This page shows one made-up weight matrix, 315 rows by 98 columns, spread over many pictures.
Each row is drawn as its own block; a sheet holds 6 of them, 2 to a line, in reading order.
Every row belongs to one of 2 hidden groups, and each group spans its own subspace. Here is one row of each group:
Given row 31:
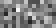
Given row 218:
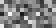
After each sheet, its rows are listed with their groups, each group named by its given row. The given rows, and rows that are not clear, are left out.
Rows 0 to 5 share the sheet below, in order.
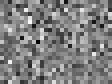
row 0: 31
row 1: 31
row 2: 218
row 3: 31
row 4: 218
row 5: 31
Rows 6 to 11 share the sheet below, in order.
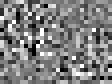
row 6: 218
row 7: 218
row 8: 218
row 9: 218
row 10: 218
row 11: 31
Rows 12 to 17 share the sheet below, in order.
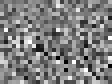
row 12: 218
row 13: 31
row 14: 31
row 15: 218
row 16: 31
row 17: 218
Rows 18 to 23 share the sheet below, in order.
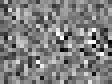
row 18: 31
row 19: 218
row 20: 31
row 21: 31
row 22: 218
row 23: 218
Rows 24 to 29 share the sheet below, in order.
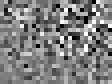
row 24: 31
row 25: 31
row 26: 218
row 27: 31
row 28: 31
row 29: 218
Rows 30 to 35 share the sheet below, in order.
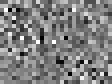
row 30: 31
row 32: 218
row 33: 31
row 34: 31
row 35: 31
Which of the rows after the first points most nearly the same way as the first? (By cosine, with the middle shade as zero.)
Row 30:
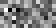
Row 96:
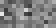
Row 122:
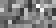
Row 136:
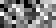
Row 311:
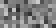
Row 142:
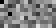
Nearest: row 311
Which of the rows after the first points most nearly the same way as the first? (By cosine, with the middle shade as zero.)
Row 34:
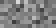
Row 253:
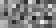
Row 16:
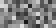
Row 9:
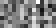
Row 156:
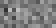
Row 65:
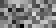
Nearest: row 65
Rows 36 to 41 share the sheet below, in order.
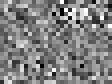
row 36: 31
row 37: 31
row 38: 31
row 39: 218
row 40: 218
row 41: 31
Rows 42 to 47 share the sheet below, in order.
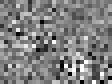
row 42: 218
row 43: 31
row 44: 31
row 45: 31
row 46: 31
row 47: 31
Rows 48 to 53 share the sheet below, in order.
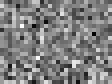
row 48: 31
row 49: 31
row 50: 218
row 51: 218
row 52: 31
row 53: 31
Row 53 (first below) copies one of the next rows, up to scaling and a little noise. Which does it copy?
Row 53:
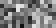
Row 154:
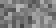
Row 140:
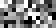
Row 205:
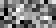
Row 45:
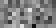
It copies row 154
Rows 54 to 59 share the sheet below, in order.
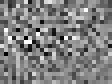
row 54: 218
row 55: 31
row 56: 31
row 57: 31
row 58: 31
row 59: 218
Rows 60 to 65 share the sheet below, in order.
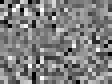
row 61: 31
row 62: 218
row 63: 218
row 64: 218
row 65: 31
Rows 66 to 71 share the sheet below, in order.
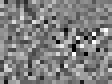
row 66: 31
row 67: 218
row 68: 31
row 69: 218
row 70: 218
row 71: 31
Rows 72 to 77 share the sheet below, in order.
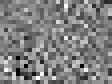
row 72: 31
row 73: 218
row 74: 31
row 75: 31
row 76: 31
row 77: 31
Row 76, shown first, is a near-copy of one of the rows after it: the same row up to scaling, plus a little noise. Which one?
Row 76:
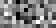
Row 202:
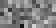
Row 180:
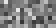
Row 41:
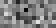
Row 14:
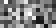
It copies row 41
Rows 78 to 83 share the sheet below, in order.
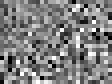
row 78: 31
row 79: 31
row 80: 31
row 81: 218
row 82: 218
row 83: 31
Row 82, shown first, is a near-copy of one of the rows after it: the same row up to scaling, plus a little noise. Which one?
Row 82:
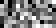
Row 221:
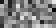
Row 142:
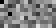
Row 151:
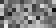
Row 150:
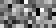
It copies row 221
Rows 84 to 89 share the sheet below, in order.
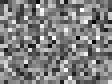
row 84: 218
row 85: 31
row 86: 218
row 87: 218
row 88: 31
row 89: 218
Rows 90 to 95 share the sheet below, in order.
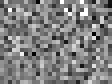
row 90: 31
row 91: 31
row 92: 31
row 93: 218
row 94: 218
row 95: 31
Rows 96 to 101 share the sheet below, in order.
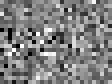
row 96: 31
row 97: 31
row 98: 218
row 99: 31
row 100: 31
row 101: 31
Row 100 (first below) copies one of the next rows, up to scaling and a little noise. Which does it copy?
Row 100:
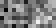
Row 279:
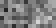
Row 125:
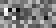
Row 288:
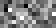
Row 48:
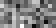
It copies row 279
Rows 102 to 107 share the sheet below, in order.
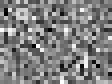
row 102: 31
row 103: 31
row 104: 218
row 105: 218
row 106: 31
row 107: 218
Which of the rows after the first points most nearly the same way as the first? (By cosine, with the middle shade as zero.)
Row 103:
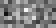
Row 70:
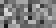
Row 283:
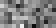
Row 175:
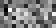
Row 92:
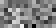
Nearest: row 175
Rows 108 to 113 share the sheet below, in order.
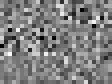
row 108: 31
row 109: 31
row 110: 218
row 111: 218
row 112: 218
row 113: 218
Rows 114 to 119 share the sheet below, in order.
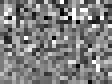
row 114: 31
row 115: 31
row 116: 31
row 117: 31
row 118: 31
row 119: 218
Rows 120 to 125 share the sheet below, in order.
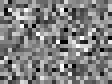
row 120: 31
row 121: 31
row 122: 218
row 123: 31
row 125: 31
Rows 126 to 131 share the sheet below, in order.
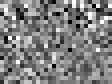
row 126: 31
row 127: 31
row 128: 31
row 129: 218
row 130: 218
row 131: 31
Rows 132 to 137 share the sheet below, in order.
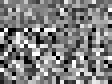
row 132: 31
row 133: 31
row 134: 218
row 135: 218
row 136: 31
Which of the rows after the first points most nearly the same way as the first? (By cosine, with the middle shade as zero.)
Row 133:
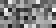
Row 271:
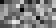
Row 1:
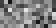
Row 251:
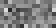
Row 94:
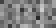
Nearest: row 251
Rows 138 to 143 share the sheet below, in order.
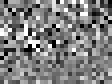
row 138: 31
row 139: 31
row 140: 31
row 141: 218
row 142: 218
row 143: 31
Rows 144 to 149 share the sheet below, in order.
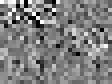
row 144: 218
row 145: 218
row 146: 218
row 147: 31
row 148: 218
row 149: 218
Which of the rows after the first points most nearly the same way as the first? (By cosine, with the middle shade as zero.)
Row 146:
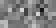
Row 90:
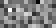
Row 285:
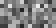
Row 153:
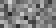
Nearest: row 153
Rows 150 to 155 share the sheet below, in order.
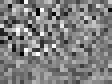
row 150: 218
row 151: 218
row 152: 31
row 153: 218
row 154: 31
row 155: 31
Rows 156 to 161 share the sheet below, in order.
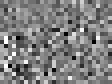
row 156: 31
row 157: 31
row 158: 31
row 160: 31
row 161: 31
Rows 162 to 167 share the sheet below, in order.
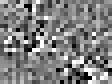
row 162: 218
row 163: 218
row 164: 31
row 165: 218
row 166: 31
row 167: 31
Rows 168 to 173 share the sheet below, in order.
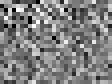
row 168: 31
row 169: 31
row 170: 218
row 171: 218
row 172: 31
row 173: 218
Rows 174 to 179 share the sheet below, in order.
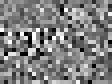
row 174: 218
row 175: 31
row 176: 218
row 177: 31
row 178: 31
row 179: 31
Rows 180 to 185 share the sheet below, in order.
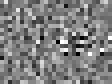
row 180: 31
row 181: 218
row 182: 218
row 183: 31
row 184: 218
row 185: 31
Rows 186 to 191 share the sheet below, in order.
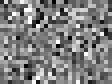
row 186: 31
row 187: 31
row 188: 31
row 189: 218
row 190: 31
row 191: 31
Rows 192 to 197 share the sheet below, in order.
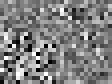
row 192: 218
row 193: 31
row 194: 31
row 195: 218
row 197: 31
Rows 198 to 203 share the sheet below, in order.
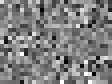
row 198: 218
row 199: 31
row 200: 31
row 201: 31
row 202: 31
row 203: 218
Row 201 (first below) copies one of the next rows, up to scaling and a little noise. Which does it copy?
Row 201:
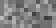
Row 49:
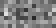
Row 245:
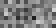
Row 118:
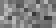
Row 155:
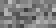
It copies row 118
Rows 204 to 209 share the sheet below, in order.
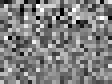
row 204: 218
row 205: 31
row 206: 31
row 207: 218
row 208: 218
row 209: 218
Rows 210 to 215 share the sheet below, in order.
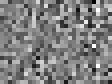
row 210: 218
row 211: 218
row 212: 31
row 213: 218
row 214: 218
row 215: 218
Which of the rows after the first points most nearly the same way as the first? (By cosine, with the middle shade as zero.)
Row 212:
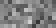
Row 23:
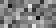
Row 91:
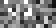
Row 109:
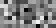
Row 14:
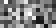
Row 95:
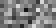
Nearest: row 14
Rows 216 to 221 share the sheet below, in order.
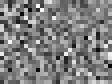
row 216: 218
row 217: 31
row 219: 218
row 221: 218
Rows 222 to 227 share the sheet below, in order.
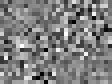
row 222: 31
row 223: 218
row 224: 31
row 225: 218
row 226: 31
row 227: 218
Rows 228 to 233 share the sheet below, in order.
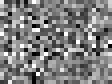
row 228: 31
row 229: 31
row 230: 31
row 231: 218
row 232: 218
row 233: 31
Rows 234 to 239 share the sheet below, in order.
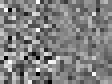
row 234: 31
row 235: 218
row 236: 31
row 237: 218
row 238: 218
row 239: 218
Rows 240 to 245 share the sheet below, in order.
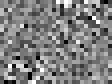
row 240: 31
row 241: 218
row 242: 218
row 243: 218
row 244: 31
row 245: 31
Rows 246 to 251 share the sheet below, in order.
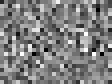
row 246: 218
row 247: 218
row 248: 31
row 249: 31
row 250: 218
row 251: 31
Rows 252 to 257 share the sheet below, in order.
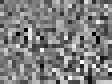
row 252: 218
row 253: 218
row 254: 218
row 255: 218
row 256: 218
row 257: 218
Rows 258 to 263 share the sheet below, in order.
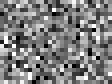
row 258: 31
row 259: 31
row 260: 31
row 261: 218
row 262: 31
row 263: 31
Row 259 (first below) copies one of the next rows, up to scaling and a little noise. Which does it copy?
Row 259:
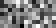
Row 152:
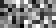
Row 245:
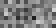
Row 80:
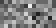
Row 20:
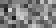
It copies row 152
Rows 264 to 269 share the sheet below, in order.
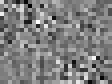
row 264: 31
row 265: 31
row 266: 218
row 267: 218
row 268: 218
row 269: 31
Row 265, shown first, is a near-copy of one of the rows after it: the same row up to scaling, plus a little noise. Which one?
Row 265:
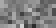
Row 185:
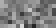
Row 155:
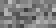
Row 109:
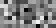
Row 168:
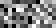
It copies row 185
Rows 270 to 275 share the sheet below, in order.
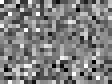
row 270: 218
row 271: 218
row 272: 218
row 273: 218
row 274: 31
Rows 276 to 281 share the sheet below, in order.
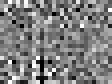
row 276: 31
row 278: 218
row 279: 31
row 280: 218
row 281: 218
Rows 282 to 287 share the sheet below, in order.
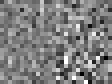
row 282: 218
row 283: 31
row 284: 218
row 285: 218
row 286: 218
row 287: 218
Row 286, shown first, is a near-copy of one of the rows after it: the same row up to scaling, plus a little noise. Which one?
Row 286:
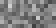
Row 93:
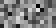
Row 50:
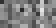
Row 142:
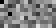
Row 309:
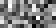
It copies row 309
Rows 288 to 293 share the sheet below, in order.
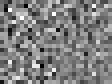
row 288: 31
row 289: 218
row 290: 218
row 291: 218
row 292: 218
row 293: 218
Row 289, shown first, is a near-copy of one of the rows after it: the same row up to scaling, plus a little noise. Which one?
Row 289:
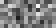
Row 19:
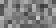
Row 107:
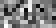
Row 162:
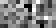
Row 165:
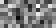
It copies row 165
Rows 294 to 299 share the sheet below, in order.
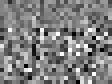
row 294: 218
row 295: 31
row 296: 218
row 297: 31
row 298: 31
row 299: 31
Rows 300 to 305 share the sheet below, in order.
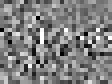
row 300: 218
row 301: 31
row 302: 218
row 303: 218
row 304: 218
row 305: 31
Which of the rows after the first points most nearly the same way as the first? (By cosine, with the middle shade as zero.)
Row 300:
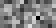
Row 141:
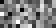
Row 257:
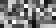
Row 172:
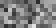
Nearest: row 141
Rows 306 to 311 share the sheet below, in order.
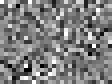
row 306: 218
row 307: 218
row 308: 31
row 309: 218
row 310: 31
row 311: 31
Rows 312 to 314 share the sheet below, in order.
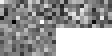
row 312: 218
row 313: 31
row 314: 31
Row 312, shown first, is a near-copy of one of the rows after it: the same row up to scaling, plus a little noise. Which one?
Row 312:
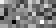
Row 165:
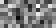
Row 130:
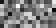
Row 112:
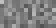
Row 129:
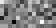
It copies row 129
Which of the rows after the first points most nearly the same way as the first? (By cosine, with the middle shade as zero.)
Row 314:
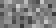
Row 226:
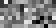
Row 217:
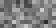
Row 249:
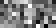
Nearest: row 249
